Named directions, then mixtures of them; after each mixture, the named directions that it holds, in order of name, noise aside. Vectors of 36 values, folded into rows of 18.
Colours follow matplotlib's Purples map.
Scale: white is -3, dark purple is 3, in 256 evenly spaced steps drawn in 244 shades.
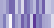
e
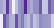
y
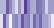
e, y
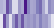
e, y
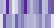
y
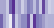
e, y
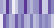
y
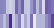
e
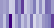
e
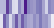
e, y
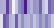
y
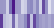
e, y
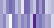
e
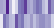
y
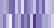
e
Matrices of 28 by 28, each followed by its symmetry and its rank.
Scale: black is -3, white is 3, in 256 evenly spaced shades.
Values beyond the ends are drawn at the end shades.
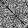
symmetric, full rank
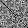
symmetric, full rank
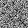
symmetric, full rank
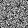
symmetric, full rank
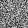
neither, full rank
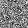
neither, full rank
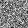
symmetric, full rank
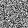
neither, full rank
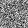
neither, full rank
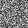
neither, full rank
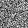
neither, full rank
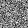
neither, full rank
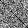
symmetric, full rank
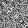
symmetric, full rank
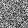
symmetric, full rank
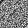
symmetric, full rank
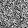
neither, full rank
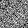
symmetric, full rank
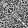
symmetric, full rank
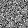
symmetric, full rank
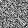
symmetric, full rank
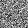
neither, full rank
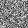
neither, full rank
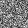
neither, full rank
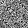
symmetric, full rank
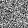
neither, full rank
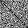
symmetric, full rank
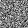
neither, full rank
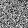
neither, full rank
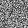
neither, full rank
